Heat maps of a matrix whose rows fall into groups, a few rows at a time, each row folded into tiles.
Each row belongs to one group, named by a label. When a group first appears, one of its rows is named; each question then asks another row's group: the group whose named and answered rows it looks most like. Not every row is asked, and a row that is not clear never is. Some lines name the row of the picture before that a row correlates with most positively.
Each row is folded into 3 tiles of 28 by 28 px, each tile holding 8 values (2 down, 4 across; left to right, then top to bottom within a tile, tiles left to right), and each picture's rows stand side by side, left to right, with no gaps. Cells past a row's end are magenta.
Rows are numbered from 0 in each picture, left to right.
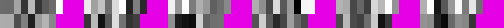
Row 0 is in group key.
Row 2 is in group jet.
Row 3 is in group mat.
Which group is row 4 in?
mat
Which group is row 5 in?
mat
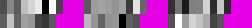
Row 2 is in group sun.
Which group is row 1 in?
sun
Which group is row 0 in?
sun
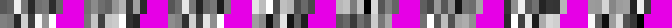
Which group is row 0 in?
key
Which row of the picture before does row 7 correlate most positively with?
1
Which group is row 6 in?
key
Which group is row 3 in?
jet
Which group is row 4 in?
mat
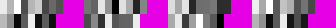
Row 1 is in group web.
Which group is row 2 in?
jet
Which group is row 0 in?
jet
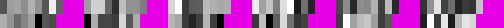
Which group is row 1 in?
mat
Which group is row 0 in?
sun
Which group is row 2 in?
mat
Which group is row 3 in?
jet
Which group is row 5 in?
key
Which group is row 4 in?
sun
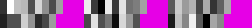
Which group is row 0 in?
web
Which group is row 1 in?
mat
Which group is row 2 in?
web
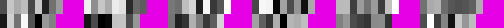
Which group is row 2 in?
web
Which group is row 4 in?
mat
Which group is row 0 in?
web
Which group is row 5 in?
key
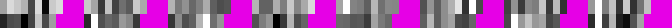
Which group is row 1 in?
mat
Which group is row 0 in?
mat
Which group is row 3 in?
mat
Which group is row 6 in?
sun
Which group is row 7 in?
web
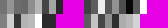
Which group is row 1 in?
key
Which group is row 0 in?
sun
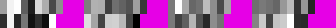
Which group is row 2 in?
web
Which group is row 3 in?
sun
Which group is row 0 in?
web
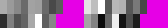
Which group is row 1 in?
jet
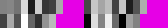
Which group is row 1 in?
web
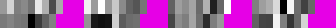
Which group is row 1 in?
jet
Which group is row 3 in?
web
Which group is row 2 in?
web
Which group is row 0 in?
web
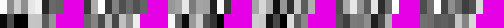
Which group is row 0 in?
jet
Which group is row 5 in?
key
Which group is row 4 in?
web
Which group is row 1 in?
key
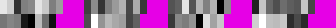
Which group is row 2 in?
key
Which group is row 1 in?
sun
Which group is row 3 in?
sun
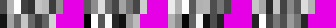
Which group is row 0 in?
web
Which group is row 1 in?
web
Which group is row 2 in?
jet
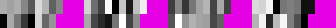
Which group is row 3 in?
jet
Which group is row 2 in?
sun
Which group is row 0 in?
mat
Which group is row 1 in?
mat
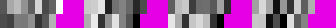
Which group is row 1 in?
jet
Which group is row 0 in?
web
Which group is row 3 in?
key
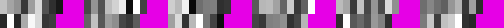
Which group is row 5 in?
sun
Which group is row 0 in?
jet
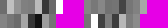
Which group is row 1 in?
key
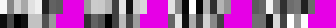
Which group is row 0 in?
jet
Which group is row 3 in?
key
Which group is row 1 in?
mat
